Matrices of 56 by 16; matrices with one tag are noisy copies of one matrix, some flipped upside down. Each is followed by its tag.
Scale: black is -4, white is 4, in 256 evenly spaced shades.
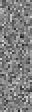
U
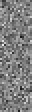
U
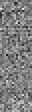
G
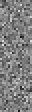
U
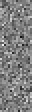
U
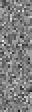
U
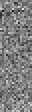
G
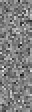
U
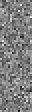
U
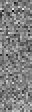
G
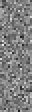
U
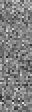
G
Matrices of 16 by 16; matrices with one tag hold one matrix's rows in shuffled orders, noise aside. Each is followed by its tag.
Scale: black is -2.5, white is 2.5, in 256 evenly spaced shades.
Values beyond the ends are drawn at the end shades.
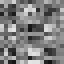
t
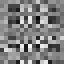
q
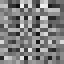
q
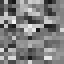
t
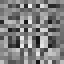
q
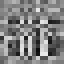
q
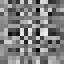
q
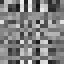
q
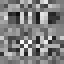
q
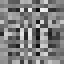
q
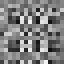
q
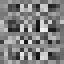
q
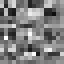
t
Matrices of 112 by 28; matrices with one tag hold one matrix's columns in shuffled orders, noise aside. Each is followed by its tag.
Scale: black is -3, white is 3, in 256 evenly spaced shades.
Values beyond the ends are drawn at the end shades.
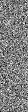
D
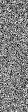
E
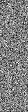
D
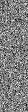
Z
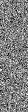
Z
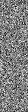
D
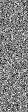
Z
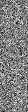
D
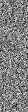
Z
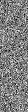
Z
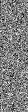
Z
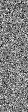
E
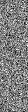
D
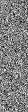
Z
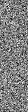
D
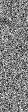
Z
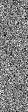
D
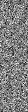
D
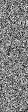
D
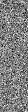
E
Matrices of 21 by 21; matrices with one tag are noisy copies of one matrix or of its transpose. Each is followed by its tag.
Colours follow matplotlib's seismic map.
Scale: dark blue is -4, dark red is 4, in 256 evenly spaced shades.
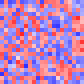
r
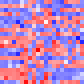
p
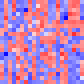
p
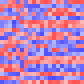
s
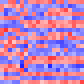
s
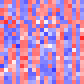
s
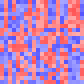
p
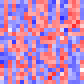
p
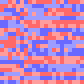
s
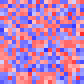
r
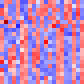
s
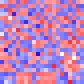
r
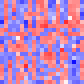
p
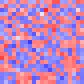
r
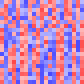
s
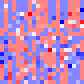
p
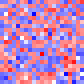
r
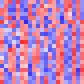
s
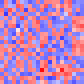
r
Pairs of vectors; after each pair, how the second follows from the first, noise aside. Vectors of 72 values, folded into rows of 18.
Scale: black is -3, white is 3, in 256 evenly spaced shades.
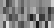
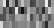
reversed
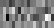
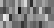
wrapped around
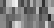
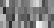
reversed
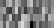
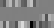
partly zeroed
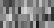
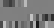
partly zeroed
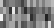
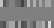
partly zeroed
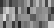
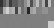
partly zeroed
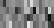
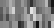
wrapped around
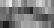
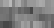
shrunk
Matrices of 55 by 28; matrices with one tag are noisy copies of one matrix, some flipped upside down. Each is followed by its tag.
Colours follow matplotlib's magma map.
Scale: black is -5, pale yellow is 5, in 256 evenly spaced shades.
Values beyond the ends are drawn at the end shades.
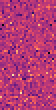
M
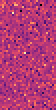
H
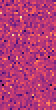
M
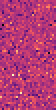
M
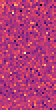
H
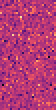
M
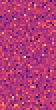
H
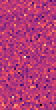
H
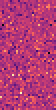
M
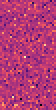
H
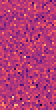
H
